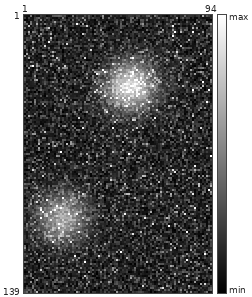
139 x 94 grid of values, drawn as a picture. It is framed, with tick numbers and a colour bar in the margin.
The values are skewed, with a long tail toward high values. The ninth with the highest average is the top middle. There is no overall slope. On average the colour sits 20% of the way up the scale. No single row or column stands out from its neighbours. Two bumps rise from the field.
